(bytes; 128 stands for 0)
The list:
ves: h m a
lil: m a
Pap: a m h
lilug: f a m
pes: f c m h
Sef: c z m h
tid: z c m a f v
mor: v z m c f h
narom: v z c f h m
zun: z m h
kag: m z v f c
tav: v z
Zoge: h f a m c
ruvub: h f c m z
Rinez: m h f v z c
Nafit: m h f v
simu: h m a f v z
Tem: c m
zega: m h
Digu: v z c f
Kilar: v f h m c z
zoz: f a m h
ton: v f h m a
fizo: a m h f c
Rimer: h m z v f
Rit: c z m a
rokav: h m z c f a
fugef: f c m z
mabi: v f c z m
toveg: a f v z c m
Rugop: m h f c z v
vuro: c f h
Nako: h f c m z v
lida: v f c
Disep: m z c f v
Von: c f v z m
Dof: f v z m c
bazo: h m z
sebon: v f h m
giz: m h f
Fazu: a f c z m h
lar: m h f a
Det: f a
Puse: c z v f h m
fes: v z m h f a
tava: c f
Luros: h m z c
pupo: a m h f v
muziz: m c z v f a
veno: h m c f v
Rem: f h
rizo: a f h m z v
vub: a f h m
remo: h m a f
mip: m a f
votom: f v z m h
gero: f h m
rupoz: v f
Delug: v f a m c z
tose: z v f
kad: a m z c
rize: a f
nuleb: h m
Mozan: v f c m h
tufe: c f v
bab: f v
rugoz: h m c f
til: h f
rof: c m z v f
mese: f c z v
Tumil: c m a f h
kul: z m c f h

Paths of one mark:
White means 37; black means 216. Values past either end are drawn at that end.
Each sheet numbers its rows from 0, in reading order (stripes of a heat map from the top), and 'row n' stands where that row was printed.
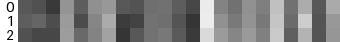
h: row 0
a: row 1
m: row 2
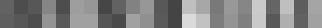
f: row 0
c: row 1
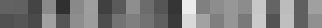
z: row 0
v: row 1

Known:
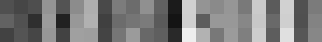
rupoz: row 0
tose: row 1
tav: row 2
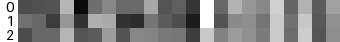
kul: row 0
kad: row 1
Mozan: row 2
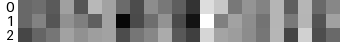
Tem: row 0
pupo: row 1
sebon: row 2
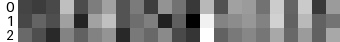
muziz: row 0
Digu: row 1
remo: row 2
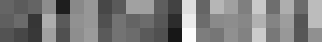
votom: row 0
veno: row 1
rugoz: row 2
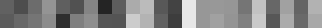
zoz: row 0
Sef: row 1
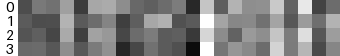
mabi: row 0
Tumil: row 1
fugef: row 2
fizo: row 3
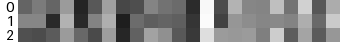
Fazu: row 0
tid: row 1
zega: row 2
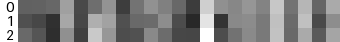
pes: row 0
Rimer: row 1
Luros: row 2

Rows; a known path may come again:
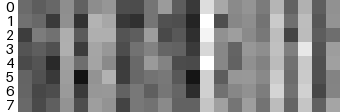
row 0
lilug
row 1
kad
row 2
narom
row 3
fugef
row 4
bazo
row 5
tose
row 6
lida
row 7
Det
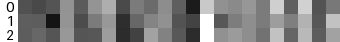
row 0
rupoz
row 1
simu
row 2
Pap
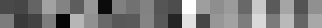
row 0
lar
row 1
Dof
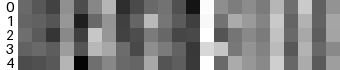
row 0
rize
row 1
zun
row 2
Luros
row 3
Tem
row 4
kul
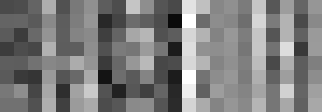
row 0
vuro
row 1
fizo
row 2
Rem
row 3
Delug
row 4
gero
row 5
mip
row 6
toveg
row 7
tufe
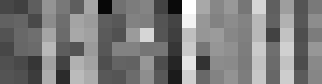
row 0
giz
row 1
nuleb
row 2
Puse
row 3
Mozan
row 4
Rimer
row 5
rof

